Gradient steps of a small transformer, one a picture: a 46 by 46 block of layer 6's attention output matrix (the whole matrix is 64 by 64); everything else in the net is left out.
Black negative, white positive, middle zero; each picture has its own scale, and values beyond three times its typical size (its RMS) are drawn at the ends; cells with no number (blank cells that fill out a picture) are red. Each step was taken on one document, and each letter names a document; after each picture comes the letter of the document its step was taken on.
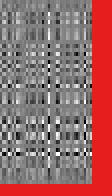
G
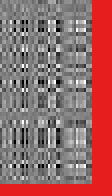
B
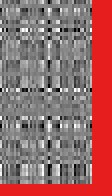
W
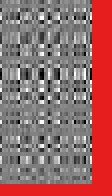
W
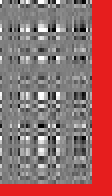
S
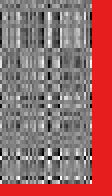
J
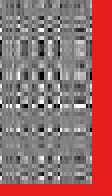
W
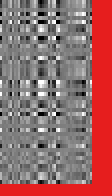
S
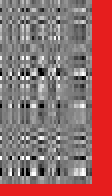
S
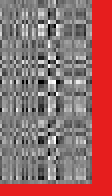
B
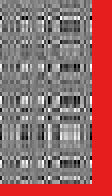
J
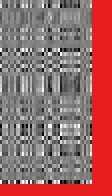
J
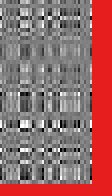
J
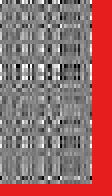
J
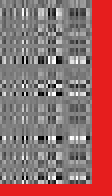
B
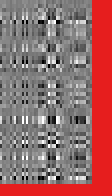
B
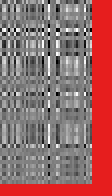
G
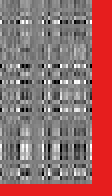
W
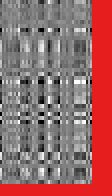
W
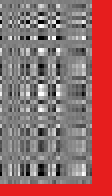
S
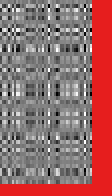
G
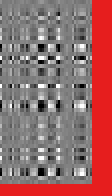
S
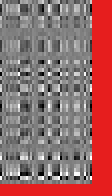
W
